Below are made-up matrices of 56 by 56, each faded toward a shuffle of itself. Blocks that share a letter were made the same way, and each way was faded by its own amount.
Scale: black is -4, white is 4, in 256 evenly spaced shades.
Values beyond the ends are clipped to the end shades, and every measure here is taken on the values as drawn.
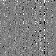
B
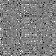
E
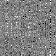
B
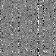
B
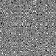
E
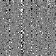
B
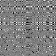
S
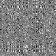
E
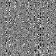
B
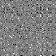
E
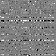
S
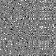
E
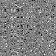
E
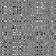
S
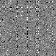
B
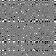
S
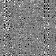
B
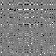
S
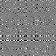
S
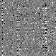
B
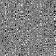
B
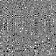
E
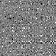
E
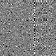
B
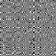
S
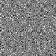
E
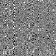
B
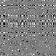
S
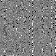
B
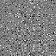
E
